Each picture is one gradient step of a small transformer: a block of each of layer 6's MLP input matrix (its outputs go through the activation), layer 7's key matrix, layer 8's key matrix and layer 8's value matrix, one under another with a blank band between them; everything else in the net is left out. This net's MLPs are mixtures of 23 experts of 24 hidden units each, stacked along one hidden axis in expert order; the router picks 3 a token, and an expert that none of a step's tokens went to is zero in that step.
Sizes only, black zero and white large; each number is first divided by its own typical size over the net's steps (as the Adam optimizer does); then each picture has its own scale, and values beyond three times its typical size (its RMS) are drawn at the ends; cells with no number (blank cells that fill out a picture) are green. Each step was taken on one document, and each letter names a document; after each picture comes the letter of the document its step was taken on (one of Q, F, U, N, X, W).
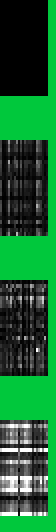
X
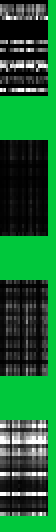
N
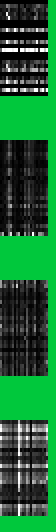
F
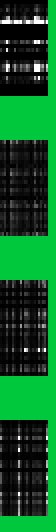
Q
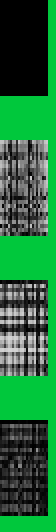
X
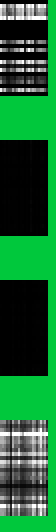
N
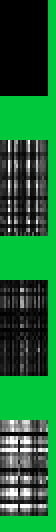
X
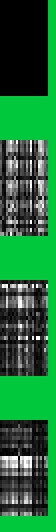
X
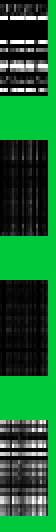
N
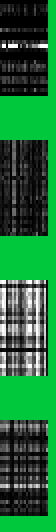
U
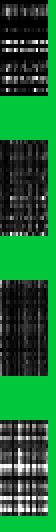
F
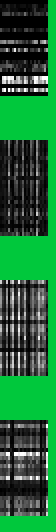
U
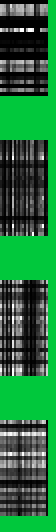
N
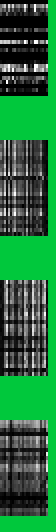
U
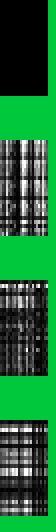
X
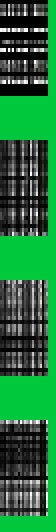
U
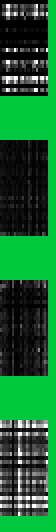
F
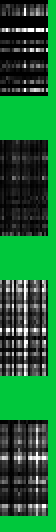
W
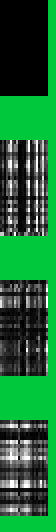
X
